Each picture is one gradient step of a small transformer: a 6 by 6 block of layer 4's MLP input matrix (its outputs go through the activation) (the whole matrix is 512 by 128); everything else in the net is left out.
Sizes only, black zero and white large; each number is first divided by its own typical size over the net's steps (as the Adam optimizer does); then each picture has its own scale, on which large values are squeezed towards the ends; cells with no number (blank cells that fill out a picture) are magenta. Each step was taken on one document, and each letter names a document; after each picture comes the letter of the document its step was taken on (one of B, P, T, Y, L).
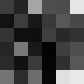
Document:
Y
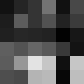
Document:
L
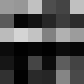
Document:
Y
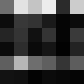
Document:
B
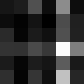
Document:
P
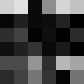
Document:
Y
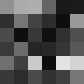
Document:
Y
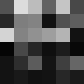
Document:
Y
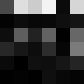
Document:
B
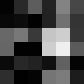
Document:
P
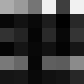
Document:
B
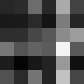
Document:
P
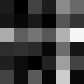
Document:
P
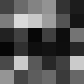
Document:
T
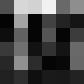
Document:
B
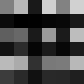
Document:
B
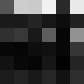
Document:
B
